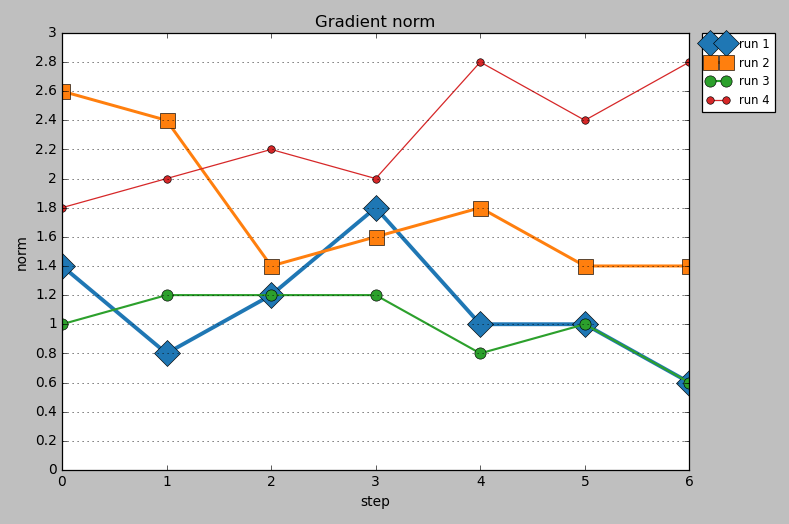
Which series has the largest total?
run 4
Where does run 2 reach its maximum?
0
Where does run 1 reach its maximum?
3
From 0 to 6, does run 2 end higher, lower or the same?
lower
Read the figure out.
Title: Gradient norm
x-axis: step, ticks 0 1 2 3 4 5 6
y-axis: norm, ticks 0 0.2 0.4 0.6 0.8 1 1.2 1.4 1.6 1.8 2 2.2 2.4 2.6 2.8 3
Legend: run 1, run 2, run 3, run 4
Values:
run 1: 1.4 0.8 1.2 1.8 1 1 0.6
run 2: 2.6 2.4 1.4 1.6 1.8 1.4 1.4
run 3: 1 1.2 1.2 1.2 0.8 1 0.6
run 4: 1.8 2 2.2 2 2.8 2.4 2.8
